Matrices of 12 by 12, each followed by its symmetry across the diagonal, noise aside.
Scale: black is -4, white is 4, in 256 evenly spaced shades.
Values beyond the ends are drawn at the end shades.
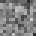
neither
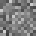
symmetric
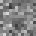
neither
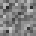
symmetric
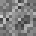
symmetric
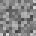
symmetric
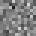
neither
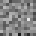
neither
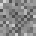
symmetric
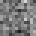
neither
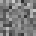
neither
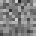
neither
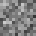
symmetric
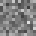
neither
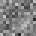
symmetric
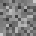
symmetric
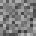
symmetric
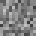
neither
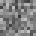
neither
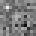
symmetric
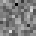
neither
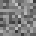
neither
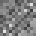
symmetric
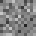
symmetric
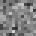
neither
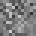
neither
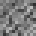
symmetric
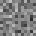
symmetric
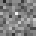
neither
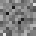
symmetric
